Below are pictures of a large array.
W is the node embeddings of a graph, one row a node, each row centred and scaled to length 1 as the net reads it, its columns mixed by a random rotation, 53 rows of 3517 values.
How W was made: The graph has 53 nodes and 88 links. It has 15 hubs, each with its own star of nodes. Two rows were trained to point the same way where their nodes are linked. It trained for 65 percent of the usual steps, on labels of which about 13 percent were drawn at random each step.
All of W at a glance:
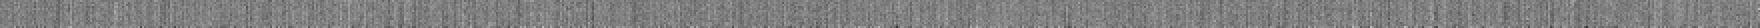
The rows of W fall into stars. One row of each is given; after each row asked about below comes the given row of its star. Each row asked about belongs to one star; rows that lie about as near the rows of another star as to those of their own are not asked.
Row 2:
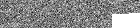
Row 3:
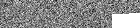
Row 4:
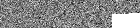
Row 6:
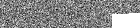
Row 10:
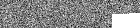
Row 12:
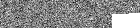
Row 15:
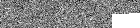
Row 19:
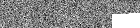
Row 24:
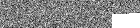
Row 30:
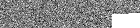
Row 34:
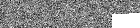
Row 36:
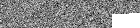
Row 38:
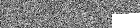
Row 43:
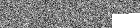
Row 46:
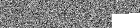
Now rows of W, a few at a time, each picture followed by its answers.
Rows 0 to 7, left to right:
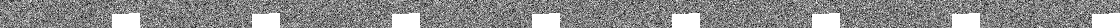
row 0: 3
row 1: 24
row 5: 15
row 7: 12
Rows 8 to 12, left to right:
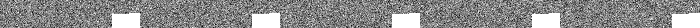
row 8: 46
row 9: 36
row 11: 2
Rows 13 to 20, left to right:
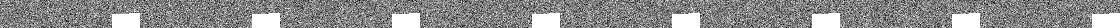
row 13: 46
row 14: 6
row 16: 38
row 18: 30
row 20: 19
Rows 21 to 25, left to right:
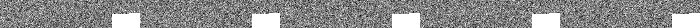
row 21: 3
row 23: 15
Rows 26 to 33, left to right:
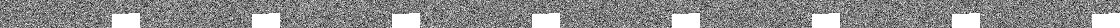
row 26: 6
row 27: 3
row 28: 36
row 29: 10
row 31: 43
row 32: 19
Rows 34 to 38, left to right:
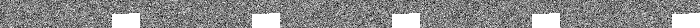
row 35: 43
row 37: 19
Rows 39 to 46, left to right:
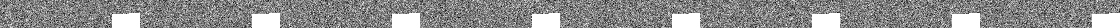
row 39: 10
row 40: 12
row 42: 2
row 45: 24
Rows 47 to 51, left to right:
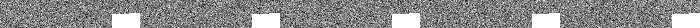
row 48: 24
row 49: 34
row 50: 46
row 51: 30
